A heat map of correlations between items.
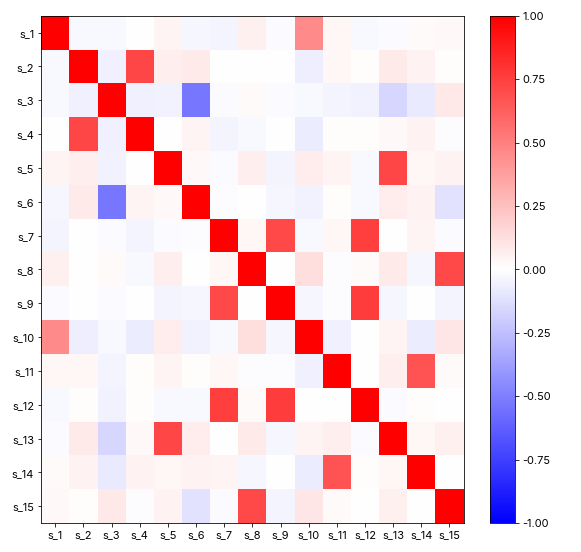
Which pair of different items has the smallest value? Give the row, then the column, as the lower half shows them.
s_6, s_3
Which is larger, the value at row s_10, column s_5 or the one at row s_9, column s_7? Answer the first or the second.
the second
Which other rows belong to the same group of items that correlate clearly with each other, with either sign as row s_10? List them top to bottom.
s_1
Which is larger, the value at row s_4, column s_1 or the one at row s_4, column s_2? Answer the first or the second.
the second
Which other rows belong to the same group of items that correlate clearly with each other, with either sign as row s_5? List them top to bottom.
s_13
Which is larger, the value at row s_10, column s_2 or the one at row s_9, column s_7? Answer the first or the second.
the second
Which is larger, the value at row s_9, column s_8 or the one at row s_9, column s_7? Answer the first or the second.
the second
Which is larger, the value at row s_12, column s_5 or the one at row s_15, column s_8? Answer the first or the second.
the second
